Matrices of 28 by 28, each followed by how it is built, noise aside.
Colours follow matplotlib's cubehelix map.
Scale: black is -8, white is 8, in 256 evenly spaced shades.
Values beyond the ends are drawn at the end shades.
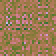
low rank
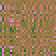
low rank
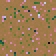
sparse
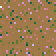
sparse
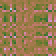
low rank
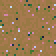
sparse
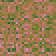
low rank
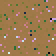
sparse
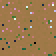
sparse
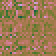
low rank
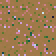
sparse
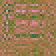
low rank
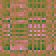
low rank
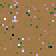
sparse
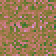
low rank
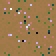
sparse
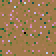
sparse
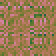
low rank
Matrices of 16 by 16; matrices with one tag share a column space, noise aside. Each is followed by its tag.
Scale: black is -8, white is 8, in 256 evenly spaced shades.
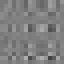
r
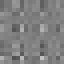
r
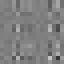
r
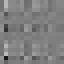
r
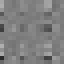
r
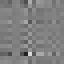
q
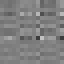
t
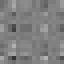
r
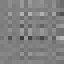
t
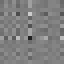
t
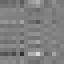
q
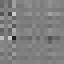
t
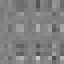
r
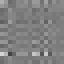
q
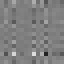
q
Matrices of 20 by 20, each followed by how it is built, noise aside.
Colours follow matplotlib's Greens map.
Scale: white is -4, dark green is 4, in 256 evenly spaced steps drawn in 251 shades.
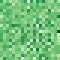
low rank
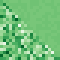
lower triangular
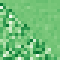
lower triangular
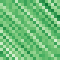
Toeplitz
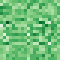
low rank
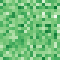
low rank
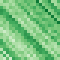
Toeplitz
